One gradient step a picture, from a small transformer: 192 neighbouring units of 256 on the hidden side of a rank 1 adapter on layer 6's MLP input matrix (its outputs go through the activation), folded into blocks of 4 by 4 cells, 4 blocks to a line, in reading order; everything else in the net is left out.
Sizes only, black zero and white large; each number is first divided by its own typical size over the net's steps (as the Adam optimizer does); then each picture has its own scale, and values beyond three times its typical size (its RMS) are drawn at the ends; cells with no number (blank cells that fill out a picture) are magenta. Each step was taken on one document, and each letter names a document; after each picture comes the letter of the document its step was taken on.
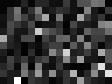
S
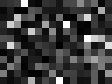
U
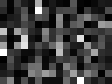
S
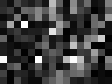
U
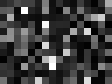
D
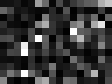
D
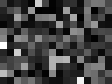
S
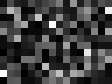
U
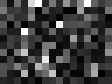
D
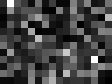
U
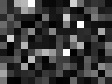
D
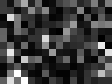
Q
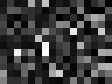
D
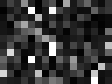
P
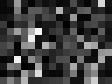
Q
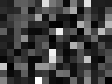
Q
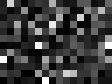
U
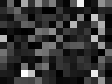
D
